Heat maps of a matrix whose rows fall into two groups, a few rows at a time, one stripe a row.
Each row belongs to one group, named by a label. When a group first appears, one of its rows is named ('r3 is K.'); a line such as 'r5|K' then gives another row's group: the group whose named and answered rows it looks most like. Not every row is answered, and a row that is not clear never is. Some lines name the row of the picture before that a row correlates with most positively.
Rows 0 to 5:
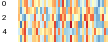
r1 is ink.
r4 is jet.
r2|ink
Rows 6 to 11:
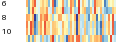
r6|ink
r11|ink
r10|jet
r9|jet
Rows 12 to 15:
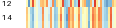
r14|ink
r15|ink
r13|ink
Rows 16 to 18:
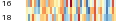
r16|jet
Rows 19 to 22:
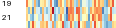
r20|ink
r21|ink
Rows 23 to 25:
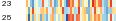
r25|ink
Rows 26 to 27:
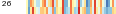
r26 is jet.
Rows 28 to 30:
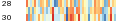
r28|ink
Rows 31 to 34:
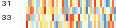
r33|ink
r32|jet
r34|ink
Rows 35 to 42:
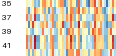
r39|ink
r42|ink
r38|jet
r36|ink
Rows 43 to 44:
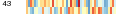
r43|jet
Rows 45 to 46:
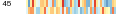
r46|jet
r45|jet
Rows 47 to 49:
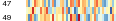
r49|jet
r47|ink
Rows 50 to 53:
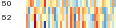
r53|ink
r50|jet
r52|ink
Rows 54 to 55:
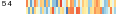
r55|ink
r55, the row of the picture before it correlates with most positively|51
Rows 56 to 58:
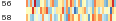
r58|ink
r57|jet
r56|ink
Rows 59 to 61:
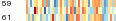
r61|ink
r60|ink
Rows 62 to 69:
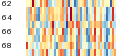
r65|ink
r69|jet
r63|jet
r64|jet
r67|jet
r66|jet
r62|jet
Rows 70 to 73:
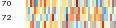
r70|jet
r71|ink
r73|jet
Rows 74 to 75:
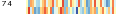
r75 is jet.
